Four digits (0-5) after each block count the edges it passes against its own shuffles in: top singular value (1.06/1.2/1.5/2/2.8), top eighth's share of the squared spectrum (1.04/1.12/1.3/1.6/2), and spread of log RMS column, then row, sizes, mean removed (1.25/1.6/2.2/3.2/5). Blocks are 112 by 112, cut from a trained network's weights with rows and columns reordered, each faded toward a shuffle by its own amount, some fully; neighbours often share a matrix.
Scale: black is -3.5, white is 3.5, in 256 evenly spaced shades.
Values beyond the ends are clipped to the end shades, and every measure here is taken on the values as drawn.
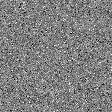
1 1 0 0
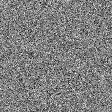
0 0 0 0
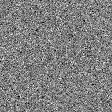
1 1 0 0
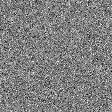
0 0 0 0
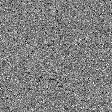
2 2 0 1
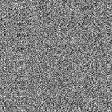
4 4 2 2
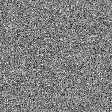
0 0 0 0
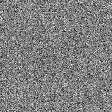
3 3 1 0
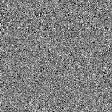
2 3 1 1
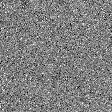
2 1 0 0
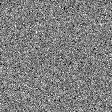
0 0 0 0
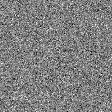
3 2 1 0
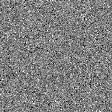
2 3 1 1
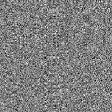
4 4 2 1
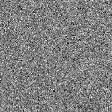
2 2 0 1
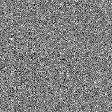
3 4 2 2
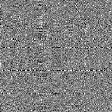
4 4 2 3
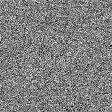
1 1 0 0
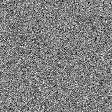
2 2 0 0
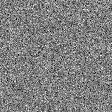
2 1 0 0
